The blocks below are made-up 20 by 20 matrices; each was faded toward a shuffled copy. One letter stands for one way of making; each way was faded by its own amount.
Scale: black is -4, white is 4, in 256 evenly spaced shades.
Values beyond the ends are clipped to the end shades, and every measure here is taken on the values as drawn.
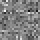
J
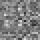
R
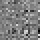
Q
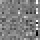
Q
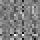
Q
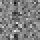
J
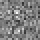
R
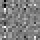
Q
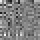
Q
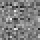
R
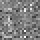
J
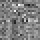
J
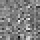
R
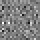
J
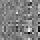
Q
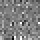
J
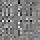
Q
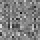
J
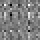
Q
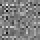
Q
